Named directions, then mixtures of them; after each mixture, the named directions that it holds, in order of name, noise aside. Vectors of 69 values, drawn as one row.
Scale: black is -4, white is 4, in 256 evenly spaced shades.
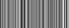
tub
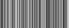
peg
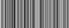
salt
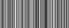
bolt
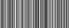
bolt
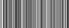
bolt, peg, tub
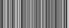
bolt, peg, tub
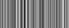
salt, tub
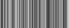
peg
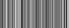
bolt, peg, tub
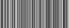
peg, salt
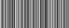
bolt, salt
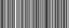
bolt, peg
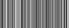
bolt, peg, tub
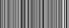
tub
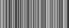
peg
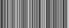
peg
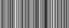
bolt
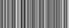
peg, salt, tub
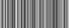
peg, salt, tub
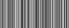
bolt, tub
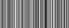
bolt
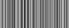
bolt, salt, tub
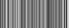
peg, tub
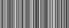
bolt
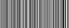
bolt, peg, tub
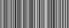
bolt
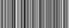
peg, salt, tub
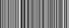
tub
